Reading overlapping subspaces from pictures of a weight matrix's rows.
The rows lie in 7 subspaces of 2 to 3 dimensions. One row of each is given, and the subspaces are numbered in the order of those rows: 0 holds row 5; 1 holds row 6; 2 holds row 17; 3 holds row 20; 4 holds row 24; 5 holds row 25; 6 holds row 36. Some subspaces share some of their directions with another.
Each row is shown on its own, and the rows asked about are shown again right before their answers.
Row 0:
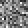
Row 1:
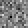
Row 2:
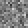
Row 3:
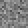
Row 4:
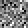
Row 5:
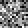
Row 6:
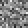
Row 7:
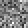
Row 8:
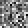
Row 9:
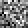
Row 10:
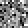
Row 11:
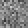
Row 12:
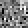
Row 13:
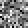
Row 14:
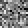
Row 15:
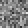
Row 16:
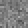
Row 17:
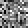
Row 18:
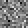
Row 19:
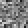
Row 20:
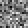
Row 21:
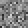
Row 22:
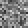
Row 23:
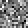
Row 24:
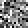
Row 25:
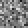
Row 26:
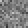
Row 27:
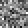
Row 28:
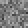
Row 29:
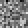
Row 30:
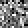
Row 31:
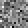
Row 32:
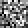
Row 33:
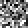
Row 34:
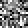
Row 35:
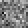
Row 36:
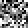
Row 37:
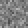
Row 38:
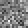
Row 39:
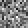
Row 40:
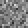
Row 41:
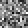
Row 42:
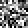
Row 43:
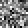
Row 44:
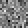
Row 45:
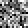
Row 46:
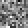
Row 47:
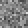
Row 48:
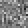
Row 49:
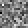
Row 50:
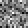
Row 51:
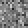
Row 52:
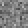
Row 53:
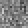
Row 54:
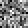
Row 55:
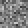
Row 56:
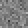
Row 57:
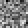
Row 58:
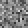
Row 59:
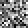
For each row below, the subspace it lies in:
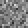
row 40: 6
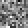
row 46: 5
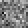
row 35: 3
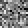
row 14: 2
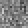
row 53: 3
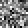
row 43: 1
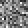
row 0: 0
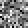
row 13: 4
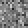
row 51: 5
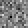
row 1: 5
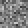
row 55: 0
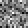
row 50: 3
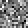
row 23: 0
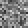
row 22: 2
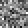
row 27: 1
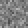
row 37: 6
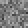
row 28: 5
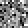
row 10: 5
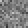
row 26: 3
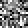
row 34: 2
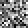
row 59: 1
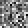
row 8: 5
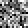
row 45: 0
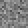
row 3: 2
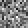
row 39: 0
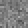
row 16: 1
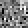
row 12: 3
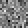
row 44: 0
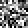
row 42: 1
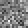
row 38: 1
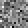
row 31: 4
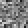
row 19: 6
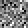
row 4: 6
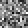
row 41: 4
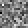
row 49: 1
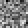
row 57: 6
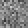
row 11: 2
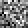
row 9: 3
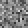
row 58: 4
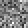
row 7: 6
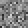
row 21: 5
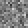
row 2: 5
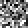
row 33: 6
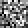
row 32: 3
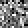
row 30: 5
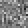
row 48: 3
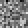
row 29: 6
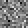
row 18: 0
